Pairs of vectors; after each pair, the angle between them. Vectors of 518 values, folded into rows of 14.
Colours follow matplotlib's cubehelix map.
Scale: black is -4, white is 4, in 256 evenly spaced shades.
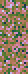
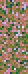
nearly opposite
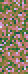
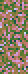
nearly parallel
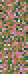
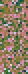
partly aligned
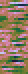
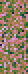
orthogonal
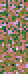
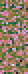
nearly opposite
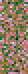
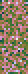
nearly opposite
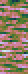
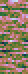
nearly opposite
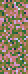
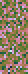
orthogonal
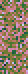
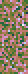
partly aligned
